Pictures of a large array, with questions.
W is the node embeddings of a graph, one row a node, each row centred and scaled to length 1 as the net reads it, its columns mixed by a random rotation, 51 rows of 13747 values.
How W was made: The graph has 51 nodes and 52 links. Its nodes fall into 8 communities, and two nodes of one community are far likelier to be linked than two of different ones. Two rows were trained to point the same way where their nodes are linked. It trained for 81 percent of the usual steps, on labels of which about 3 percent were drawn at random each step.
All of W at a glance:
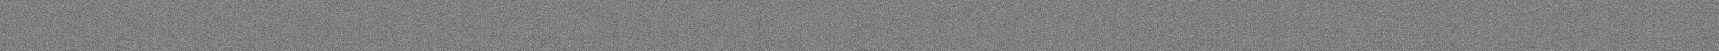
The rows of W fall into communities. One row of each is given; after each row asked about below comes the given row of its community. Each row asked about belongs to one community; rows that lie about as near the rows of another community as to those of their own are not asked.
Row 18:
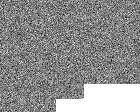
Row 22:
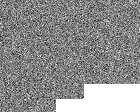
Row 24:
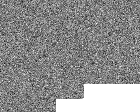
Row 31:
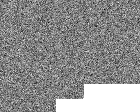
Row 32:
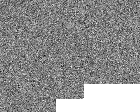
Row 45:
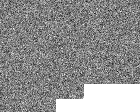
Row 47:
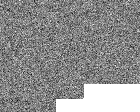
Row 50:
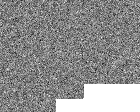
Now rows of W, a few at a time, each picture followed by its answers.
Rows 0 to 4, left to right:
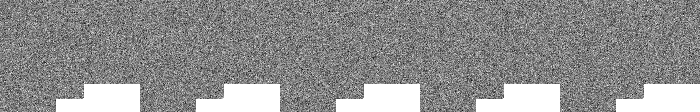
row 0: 32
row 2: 47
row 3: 47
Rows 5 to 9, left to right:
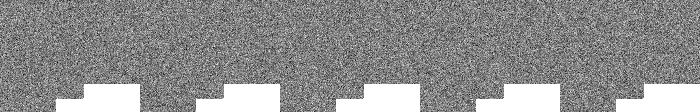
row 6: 31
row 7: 45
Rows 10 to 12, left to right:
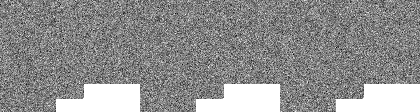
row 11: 18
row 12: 24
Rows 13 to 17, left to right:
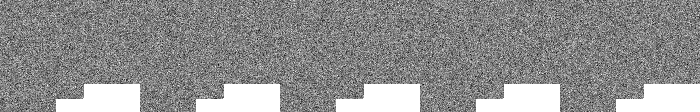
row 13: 47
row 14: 22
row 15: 31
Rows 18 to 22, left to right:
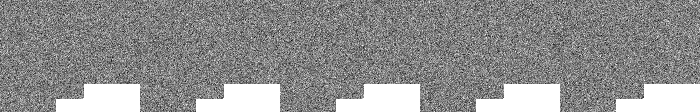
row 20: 24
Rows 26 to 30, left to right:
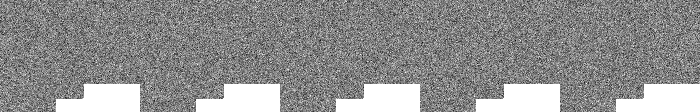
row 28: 50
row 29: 22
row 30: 45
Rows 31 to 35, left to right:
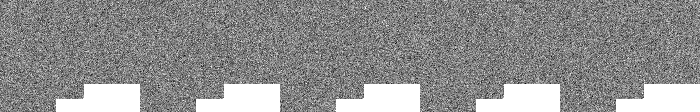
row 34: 24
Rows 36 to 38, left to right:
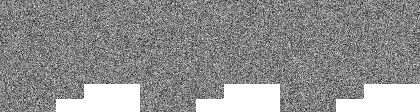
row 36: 22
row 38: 47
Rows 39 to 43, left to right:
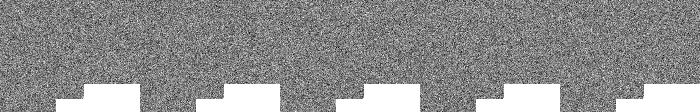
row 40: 32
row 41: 24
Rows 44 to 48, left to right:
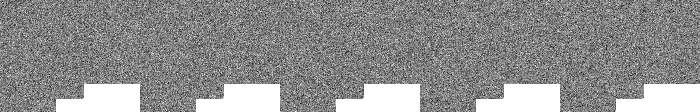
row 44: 32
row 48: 31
